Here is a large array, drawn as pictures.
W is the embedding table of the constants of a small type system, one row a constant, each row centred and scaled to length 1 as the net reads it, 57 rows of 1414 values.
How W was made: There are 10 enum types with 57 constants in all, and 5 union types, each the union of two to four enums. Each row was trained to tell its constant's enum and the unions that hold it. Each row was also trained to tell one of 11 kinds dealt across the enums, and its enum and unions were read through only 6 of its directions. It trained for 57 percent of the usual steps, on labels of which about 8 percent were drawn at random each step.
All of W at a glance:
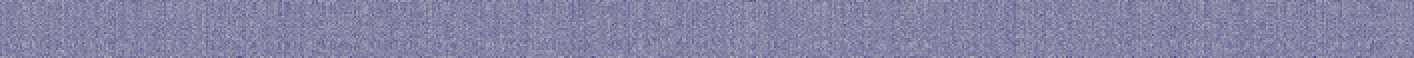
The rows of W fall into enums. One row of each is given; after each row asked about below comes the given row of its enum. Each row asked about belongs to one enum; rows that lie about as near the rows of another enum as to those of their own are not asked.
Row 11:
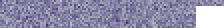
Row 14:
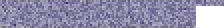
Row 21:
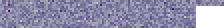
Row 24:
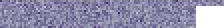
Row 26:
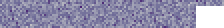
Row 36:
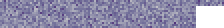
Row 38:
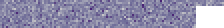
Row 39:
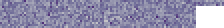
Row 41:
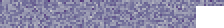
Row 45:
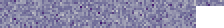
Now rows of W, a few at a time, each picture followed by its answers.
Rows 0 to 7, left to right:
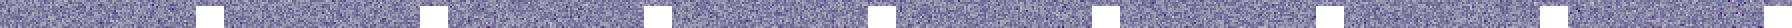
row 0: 11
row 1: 11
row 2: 14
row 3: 45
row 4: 26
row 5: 41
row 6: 24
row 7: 21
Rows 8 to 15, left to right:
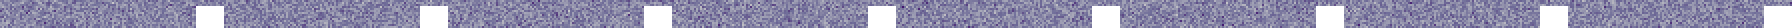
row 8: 45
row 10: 45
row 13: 26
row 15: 21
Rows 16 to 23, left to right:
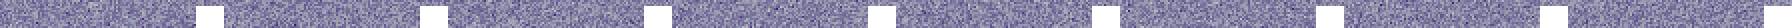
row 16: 11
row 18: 26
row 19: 38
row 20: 24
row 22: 38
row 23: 38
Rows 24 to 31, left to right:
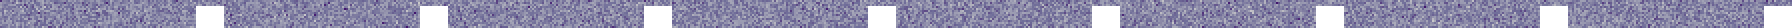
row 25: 21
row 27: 11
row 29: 38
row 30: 21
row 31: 36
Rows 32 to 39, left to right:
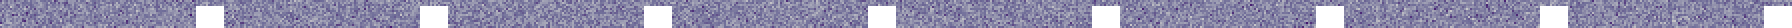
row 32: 24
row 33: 11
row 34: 14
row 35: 26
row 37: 21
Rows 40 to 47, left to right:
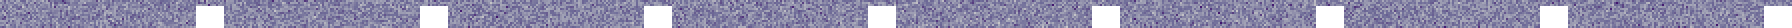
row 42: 24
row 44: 45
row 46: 26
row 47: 45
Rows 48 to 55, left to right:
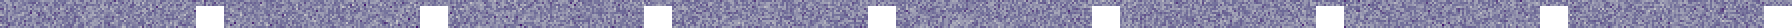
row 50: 21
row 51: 11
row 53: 24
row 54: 45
